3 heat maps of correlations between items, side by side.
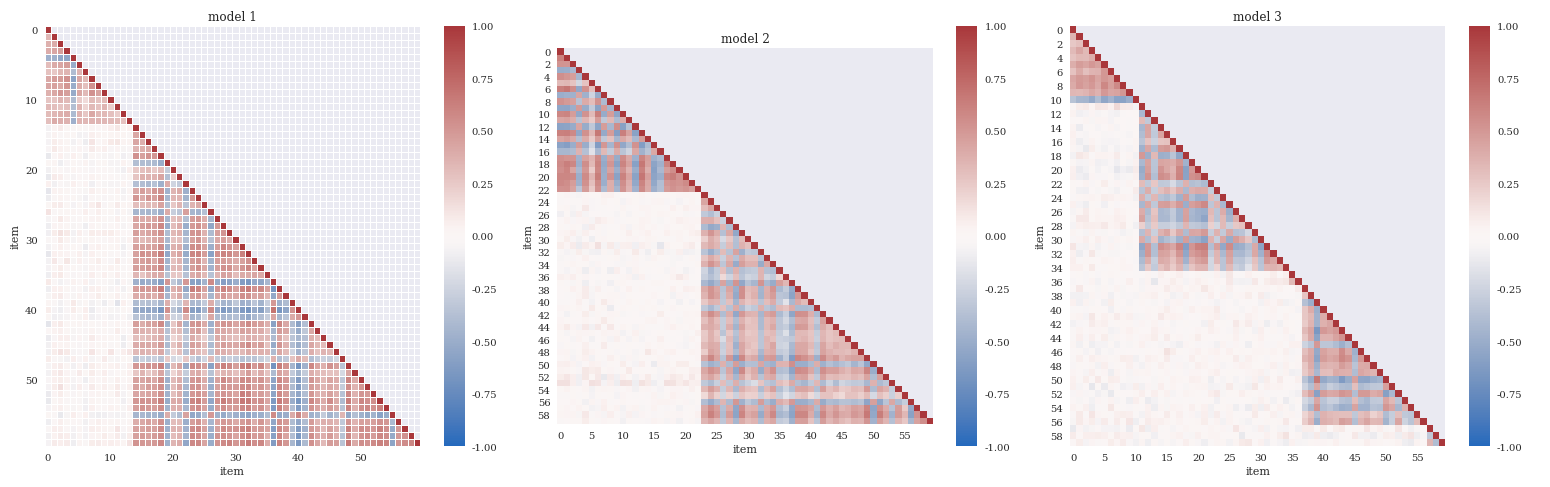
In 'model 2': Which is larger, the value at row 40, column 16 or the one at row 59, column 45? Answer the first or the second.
the second
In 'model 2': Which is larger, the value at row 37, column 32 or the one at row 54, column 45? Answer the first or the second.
the first
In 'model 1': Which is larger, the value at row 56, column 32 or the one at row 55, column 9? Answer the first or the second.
the first
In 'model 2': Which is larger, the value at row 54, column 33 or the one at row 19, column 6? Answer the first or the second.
the second
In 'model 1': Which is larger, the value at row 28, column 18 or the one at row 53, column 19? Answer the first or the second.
the first
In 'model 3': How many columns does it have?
60
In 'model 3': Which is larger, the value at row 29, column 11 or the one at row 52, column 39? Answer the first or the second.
the first
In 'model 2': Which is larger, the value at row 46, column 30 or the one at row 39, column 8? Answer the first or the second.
the first
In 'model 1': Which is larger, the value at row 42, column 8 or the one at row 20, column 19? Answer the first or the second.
the first
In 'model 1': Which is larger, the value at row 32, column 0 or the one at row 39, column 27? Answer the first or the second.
the first
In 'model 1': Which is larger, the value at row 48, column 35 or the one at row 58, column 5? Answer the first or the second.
the first
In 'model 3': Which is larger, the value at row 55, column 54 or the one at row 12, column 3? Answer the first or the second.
the second
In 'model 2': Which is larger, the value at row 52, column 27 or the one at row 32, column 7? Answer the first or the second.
the first
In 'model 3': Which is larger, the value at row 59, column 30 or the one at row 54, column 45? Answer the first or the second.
the second
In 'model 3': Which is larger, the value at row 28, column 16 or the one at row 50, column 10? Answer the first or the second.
the second
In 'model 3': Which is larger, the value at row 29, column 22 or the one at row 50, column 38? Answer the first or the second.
the first
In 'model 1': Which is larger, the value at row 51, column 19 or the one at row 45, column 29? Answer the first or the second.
the second
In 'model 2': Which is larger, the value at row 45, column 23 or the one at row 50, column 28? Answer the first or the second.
the second
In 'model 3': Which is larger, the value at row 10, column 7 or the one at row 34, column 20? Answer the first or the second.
the second
